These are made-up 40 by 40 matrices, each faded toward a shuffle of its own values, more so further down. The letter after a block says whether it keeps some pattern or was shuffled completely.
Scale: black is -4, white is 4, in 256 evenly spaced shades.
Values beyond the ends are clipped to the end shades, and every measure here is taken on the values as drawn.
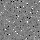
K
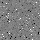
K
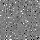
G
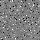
K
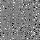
G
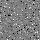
K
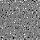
G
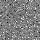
K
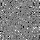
G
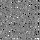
G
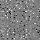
G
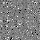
G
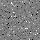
K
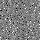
K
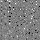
G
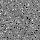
K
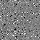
G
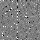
G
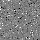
K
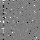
G
